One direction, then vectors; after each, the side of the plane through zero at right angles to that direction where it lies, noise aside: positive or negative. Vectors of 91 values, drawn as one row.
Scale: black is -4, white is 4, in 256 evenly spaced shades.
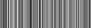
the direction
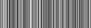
negative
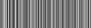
negative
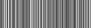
negative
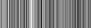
negative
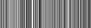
positive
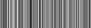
positive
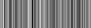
negative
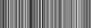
positive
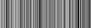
positive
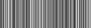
negative
